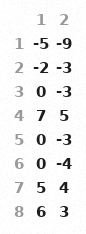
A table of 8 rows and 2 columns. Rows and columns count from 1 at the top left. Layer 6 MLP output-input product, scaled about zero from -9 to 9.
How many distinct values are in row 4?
2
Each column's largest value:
7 5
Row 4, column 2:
5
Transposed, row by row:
-5 -2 0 7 0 0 5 6 / -9 -3 -3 5 -3 -4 4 3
